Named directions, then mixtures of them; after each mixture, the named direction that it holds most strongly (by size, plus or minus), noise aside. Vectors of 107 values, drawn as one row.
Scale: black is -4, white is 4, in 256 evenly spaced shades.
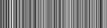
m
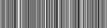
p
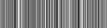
p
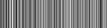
m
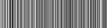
m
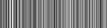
m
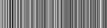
m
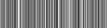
p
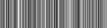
p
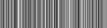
p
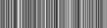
p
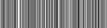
p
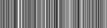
p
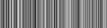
m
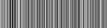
p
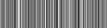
p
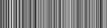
m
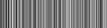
m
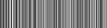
m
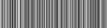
p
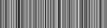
p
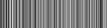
m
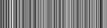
m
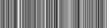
p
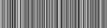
p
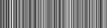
m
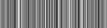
p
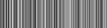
m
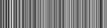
m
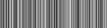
m
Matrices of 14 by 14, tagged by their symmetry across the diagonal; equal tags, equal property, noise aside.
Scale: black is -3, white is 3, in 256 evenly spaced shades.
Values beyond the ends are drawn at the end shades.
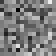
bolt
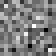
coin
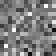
coin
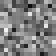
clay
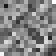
coin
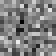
bolt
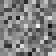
bolt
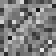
coin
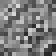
coin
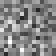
bolt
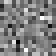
clay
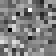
clay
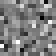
clay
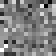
clay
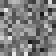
bolt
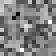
coin
